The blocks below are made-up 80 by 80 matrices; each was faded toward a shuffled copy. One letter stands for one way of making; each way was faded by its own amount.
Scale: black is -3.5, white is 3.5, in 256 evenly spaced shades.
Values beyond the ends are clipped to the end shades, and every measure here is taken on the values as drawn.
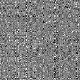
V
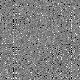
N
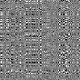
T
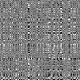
T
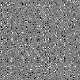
N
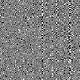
V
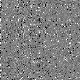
N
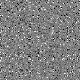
N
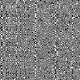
V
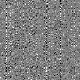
V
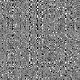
V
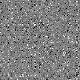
N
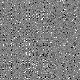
N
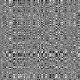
T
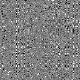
V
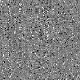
N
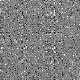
N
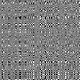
T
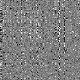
V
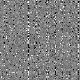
V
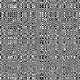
T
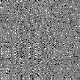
N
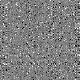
N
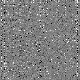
N
